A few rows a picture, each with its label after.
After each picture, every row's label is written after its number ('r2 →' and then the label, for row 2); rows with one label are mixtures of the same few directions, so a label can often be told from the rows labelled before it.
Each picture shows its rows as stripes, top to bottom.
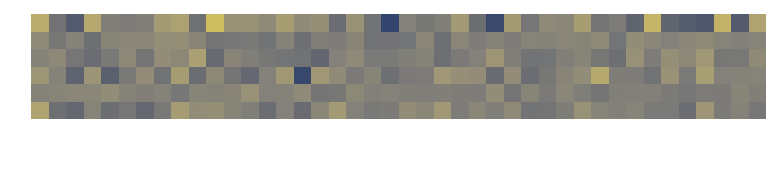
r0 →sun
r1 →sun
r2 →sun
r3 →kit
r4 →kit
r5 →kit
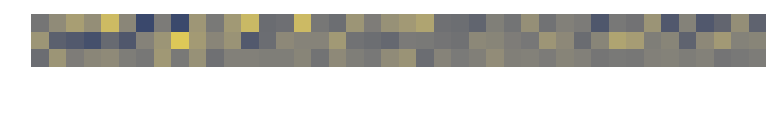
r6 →kit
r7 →kit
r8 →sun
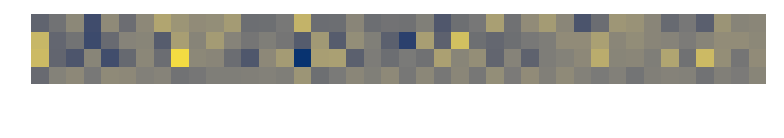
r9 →kit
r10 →sun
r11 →kit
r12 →kit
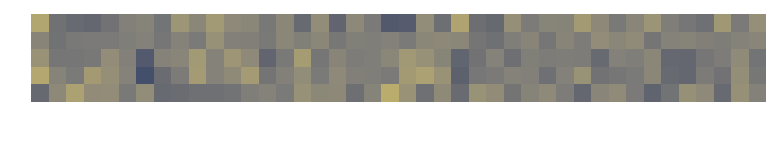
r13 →sun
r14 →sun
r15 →kit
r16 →kit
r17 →sun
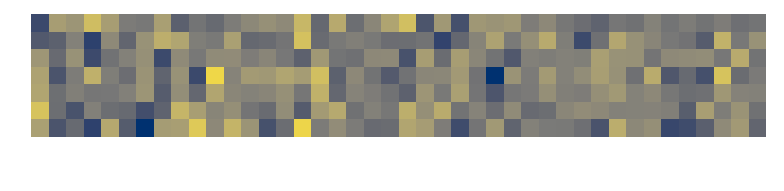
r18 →sun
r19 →kit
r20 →sun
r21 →sun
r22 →sun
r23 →kit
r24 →kit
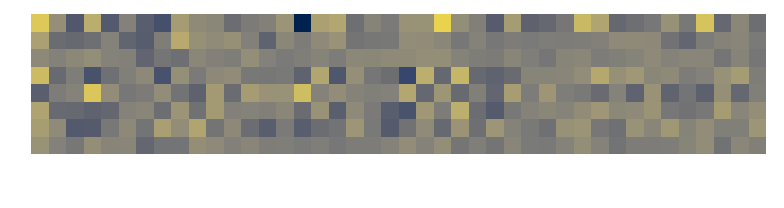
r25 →kit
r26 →kit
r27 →kit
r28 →sun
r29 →sun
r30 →sun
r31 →sun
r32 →kit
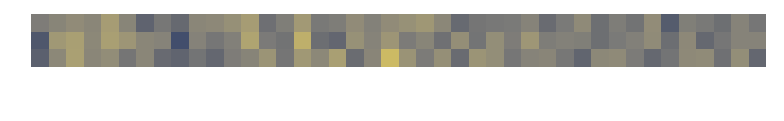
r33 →kit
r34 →kit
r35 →sun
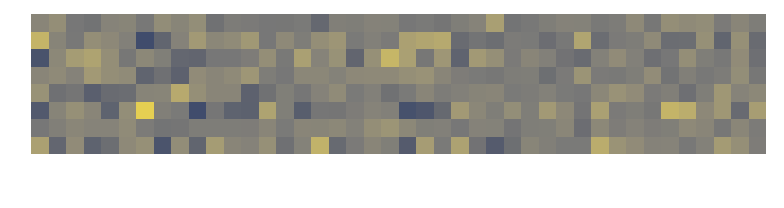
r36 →sun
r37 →kit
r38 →sun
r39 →kit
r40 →kit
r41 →kit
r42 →sun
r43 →sun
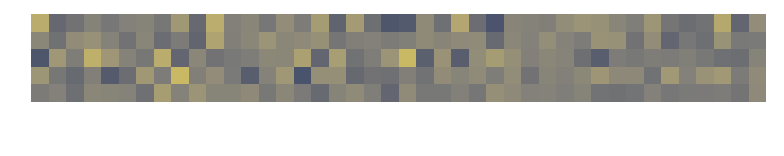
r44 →sun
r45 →sun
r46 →sun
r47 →kit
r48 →sun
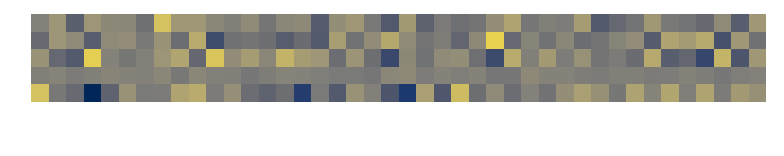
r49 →sun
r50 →sun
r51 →sun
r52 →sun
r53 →sun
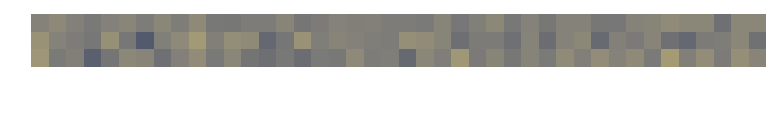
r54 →sun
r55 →kit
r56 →sun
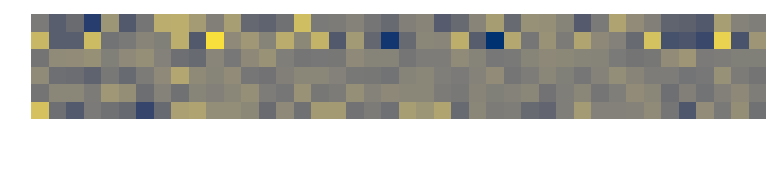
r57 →kit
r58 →sun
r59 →kit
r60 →kit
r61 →kit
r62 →kit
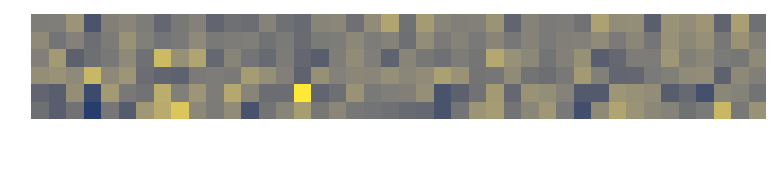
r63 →sun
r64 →sun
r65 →sun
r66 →kit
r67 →kit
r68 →kit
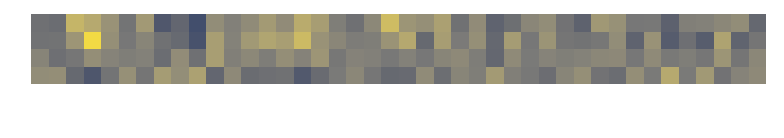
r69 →sun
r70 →sun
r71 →sun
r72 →sun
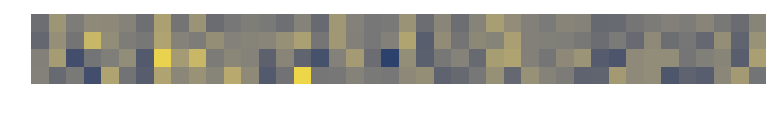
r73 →sun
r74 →sun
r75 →sun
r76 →kit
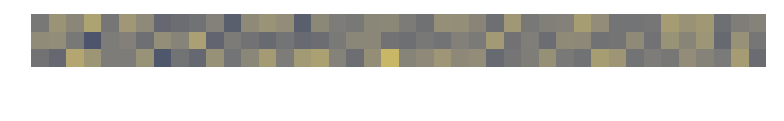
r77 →kit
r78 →sun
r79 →sun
